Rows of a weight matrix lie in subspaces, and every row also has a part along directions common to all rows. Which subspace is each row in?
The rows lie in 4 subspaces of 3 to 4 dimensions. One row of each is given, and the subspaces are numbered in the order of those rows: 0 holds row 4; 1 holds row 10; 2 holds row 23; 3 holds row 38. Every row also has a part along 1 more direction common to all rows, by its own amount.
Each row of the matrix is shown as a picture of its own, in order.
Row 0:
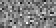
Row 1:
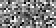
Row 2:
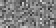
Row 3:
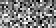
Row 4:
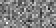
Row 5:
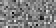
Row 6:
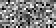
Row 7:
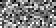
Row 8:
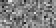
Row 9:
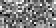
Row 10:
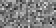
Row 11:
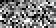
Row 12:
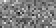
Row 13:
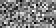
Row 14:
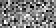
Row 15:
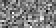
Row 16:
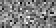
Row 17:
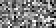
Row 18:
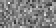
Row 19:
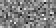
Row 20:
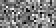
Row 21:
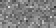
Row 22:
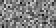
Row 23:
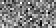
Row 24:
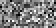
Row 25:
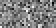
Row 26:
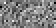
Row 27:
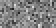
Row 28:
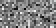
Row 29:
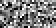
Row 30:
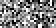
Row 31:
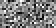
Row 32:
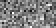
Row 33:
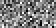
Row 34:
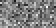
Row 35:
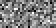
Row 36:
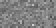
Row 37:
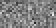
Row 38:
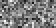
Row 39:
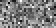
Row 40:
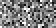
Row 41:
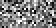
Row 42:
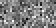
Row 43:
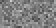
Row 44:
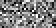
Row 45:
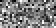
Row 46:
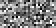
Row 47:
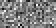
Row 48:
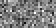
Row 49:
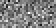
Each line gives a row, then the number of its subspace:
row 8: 3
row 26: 3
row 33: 2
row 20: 2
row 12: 3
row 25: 2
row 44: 3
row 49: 2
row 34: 0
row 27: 2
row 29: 1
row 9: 3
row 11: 3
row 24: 3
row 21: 0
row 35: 1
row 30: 2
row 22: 2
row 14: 1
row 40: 2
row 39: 0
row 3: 2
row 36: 0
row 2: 1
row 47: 1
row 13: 1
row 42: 3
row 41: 3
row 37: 3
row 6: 1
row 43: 3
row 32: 0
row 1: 1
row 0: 2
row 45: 0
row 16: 2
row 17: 1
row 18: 0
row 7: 0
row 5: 0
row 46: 1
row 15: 0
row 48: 3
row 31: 1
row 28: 1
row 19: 2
